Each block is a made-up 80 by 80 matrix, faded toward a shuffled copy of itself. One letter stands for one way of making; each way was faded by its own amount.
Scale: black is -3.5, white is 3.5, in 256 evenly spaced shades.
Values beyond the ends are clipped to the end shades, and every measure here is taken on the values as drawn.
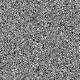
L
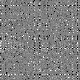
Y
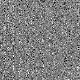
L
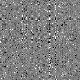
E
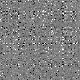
Y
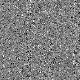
L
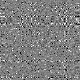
Y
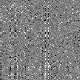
E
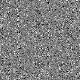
L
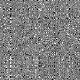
E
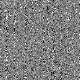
L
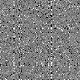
E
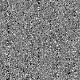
L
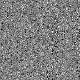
L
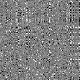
E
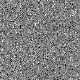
L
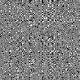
E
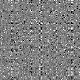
E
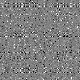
Y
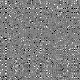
Y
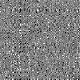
E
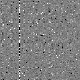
E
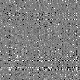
Y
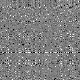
Y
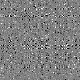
Y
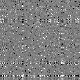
Y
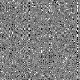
E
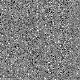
L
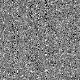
L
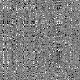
E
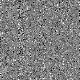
L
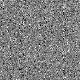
L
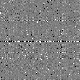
Y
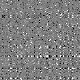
Y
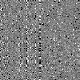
E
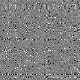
Y
